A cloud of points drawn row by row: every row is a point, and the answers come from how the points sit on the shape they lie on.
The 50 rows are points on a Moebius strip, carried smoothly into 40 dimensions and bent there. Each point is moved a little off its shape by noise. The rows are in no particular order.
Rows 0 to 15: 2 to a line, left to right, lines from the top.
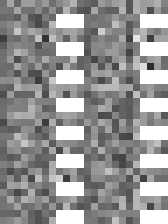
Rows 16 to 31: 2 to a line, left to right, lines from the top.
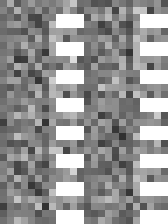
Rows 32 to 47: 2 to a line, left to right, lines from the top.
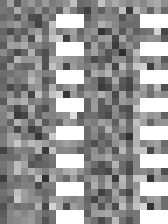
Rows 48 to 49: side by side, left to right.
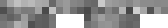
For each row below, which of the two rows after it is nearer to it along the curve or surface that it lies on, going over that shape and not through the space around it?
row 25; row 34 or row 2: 34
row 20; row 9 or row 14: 14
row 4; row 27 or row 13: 13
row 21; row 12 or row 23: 12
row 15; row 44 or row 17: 17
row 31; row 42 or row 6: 42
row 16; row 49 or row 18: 18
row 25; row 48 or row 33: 48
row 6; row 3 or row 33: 3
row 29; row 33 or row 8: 33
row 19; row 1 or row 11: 1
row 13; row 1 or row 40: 40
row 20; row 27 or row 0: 0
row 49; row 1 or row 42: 1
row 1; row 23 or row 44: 23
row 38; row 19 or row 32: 19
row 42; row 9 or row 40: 40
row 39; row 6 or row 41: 41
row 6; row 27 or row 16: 27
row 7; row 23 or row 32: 32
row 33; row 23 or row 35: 23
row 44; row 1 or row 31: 31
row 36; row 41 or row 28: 41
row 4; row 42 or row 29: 42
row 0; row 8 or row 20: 20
